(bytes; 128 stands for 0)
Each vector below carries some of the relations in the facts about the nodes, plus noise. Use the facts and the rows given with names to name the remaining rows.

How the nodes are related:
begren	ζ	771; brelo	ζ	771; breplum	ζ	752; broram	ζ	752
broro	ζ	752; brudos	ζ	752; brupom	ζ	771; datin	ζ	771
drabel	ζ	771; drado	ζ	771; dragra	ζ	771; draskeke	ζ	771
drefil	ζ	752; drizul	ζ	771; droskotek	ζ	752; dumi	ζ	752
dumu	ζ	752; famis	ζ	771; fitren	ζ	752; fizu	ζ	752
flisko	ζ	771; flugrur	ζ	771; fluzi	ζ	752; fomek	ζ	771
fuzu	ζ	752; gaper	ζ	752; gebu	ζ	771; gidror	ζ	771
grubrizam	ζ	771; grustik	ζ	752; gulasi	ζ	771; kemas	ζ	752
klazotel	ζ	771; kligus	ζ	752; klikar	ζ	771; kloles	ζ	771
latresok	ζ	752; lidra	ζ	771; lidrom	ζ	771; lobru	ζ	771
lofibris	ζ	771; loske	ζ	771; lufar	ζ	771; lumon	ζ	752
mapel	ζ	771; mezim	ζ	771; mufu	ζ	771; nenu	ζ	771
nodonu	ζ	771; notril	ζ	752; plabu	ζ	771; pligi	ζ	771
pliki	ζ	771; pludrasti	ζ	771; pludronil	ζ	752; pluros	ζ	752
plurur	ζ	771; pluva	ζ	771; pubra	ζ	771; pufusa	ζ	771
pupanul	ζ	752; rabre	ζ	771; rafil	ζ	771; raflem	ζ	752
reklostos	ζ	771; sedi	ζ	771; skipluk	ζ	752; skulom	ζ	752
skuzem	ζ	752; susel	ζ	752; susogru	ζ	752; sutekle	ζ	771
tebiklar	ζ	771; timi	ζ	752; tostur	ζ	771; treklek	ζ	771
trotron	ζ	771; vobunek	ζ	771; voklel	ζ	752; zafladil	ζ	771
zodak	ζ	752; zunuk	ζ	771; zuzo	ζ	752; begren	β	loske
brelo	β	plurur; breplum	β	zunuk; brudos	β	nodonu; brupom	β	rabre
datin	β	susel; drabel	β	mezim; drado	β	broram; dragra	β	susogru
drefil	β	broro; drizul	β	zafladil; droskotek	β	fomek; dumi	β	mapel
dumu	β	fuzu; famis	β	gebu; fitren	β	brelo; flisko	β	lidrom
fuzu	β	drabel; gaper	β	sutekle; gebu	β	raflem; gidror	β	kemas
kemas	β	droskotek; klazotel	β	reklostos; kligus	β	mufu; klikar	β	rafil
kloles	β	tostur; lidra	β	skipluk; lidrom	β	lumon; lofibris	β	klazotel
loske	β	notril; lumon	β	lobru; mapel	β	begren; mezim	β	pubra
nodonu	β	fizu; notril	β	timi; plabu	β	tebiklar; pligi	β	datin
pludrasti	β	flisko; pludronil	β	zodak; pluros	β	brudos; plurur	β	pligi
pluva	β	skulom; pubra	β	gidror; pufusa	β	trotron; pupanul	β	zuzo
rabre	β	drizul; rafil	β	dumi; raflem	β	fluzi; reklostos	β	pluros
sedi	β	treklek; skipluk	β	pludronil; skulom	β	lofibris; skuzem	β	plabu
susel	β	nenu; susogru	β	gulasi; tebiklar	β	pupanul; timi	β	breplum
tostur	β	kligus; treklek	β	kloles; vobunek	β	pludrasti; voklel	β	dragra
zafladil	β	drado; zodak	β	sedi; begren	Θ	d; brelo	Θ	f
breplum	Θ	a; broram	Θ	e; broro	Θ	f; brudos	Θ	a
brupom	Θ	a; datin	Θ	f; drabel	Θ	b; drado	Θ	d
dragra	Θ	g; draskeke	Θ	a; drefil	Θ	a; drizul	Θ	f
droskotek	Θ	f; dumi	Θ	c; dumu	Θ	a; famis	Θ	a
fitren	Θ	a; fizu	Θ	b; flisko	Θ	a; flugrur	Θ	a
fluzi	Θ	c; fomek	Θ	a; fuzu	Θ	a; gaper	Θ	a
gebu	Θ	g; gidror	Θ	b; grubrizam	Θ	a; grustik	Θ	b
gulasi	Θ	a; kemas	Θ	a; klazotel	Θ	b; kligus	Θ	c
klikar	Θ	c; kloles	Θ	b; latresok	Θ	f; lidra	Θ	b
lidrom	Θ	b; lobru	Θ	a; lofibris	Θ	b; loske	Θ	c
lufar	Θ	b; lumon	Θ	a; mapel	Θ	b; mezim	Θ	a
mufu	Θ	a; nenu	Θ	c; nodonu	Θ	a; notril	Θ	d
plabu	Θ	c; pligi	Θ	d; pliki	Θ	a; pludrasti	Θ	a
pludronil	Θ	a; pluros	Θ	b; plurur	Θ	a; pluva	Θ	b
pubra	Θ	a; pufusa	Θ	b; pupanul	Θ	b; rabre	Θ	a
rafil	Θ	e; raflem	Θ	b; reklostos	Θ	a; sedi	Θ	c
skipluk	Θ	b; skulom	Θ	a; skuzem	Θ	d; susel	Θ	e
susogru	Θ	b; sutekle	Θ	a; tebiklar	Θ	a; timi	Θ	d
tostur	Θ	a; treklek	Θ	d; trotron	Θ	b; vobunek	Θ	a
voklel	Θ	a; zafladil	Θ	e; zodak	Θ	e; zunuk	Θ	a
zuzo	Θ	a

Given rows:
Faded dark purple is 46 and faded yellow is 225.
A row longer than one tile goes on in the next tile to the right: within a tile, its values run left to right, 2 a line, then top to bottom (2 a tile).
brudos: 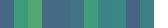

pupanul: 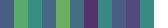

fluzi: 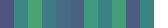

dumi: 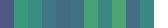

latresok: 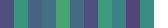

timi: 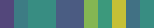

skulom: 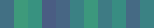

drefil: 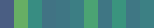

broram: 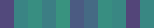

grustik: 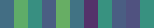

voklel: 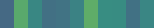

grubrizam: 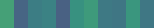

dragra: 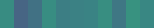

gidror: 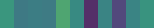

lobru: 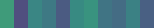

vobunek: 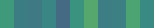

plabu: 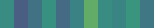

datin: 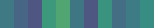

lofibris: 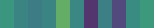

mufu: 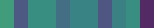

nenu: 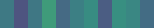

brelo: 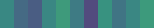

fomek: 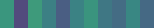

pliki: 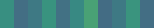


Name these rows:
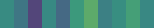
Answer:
klikar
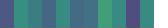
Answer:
susel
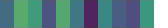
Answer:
pluros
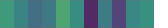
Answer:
drabel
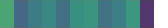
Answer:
tostur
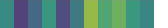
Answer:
begren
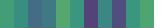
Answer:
pluva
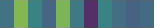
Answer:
skipluk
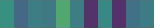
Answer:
trotron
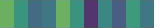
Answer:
lidra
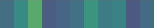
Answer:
zuzo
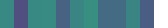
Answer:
zunuk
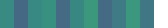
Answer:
nodonu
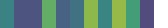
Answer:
treklek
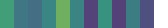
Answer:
kloles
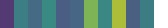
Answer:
notril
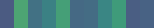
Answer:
zodak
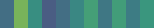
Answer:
dumu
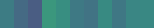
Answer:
zafladil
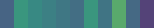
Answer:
kligus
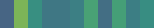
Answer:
fitren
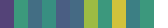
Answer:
skuzem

